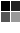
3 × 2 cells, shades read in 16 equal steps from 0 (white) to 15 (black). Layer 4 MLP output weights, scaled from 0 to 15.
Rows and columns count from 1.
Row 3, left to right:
0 0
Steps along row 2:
down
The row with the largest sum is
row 1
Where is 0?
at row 3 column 1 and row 3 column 2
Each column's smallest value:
0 0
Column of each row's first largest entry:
1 1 1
